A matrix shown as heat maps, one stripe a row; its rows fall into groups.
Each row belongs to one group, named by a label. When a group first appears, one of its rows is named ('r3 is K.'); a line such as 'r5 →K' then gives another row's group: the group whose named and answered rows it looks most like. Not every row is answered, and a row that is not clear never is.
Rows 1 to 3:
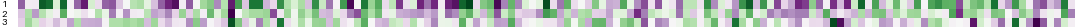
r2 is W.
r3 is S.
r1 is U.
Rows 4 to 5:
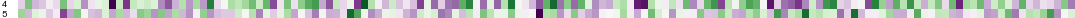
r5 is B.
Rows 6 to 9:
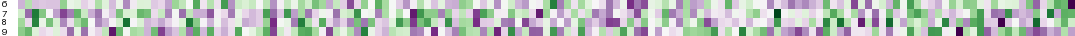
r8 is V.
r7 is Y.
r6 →W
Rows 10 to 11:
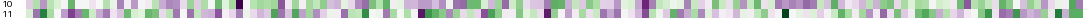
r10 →W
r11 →Y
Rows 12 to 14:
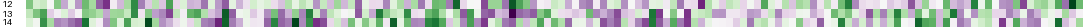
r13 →V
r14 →Y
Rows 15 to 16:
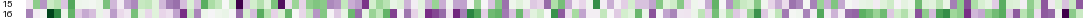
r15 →W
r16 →U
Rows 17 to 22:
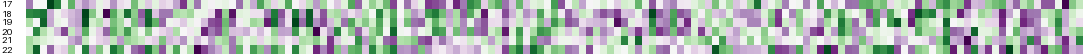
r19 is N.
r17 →U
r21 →S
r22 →N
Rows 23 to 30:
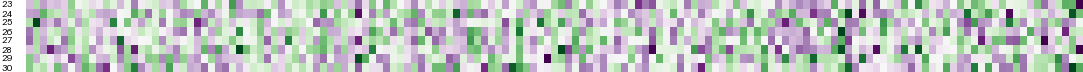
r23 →W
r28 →W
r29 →B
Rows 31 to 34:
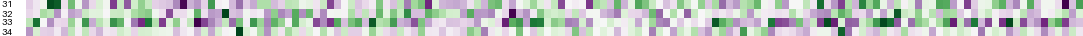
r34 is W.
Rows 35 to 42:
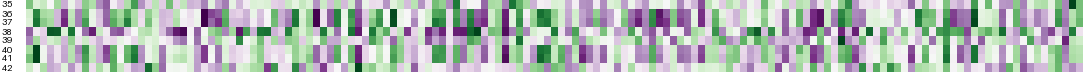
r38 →U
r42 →N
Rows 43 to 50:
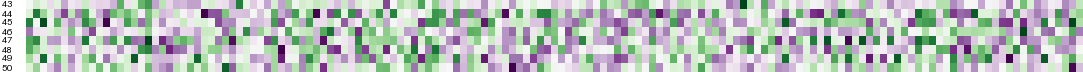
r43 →S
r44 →Y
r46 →U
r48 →S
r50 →V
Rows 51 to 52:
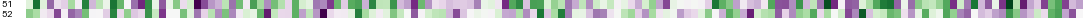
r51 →N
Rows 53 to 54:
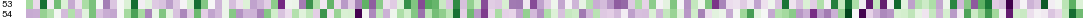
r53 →V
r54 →Y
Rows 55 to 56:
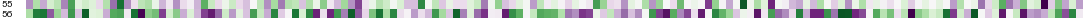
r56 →N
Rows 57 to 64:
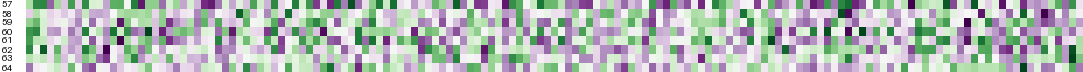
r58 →S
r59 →S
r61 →S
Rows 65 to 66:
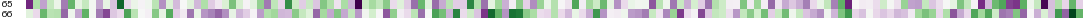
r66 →Y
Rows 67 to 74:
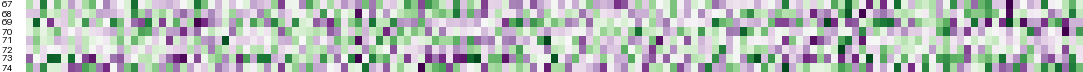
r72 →W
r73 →U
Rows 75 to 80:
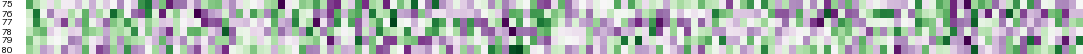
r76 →N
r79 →S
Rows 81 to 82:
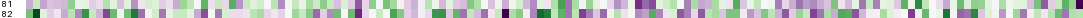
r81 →W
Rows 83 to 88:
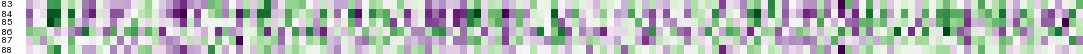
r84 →U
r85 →U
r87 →W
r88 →U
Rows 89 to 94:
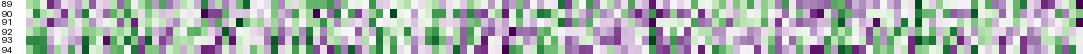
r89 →S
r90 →Y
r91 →W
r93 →V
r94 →N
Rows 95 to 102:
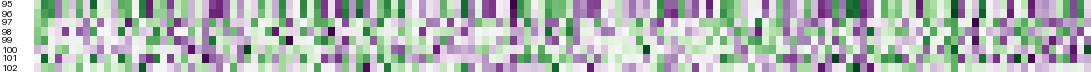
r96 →N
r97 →S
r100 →U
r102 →N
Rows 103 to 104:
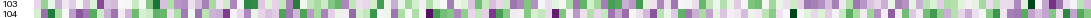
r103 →S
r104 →Y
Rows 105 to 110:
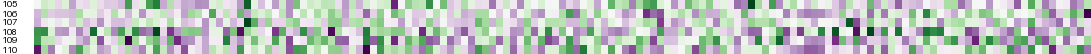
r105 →S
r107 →U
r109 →S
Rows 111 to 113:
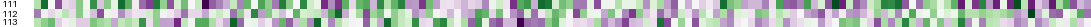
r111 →N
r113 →V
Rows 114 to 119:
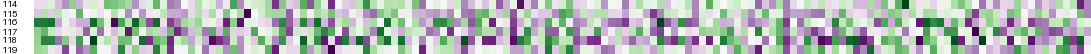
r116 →V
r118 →N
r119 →B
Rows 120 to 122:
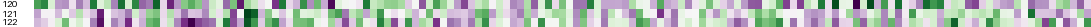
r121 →U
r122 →U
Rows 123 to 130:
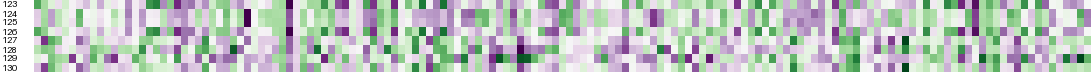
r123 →S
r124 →W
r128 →V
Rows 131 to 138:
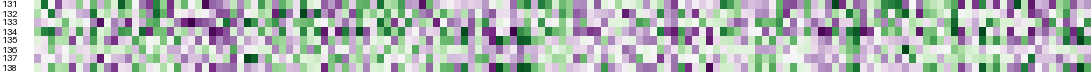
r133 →U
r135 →Y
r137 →U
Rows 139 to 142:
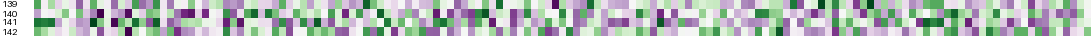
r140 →U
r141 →V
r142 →S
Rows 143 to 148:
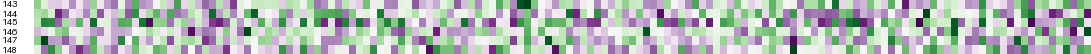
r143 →B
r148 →Y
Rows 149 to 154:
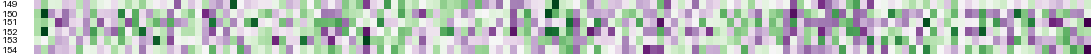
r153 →N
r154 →W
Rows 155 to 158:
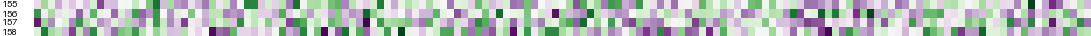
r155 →S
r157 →W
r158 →Y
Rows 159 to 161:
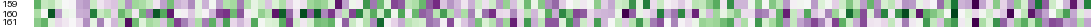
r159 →S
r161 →S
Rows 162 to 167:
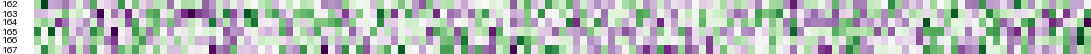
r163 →U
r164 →S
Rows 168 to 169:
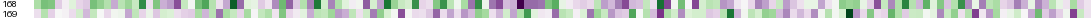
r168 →V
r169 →W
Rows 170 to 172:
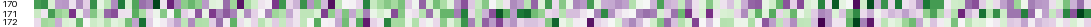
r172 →N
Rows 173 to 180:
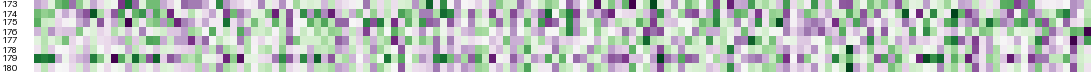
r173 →U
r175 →S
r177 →S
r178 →W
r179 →V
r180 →W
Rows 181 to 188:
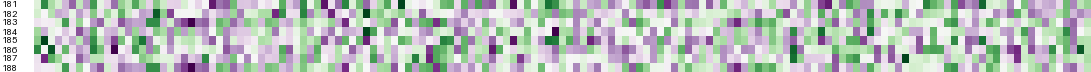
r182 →N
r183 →U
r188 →U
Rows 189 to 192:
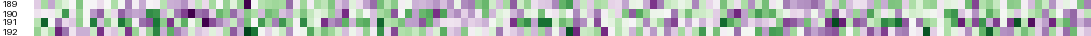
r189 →W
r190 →U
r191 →N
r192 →S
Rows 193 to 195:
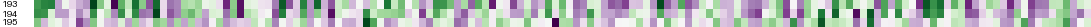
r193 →V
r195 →B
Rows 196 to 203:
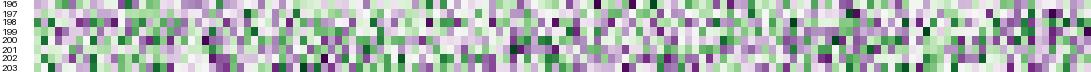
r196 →U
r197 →S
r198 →B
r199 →S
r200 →N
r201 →V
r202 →Y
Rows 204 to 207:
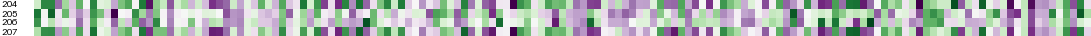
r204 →N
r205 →V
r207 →N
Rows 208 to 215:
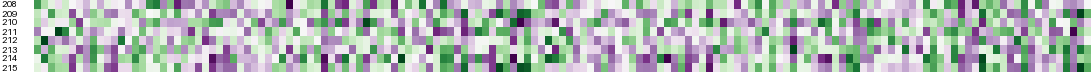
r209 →Y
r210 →V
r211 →U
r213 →B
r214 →Y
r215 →Y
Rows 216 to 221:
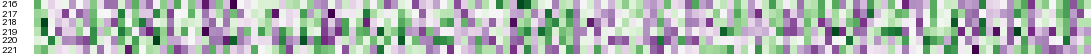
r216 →B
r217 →B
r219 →N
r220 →Y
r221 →S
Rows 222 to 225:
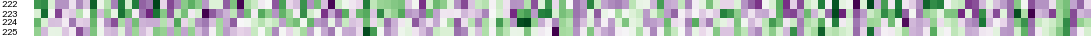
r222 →V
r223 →N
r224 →B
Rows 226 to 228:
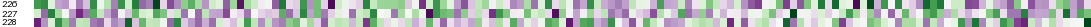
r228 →U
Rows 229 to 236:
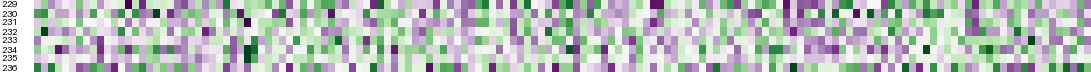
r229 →W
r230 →V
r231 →W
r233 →U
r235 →U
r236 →B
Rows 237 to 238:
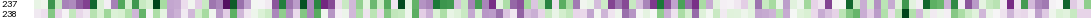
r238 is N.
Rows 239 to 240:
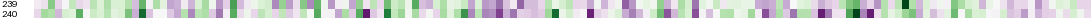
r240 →N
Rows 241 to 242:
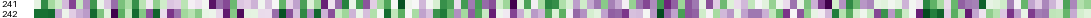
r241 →Y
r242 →V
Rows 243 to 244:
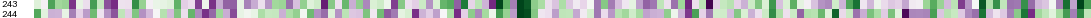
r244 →B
